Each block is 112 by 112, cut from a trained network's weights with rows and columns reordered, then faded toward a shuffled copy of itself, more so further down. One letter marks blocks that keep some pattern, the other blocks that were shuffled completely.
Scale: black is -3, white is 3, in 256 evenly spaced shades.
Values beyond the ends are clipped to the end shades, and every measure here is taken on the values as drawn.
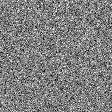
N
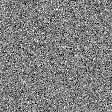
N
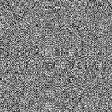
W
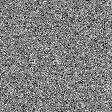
N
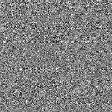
W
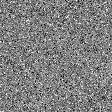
N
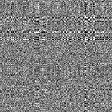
W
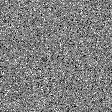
N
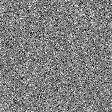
N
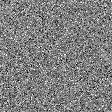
N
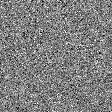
N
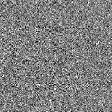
W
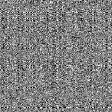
W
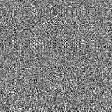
W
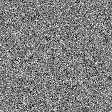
N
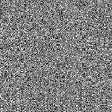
W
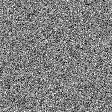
N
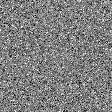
N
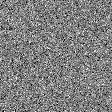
N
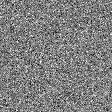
N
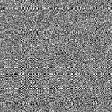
W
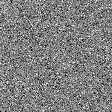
N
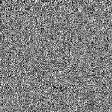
W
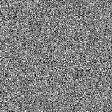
W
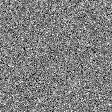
N
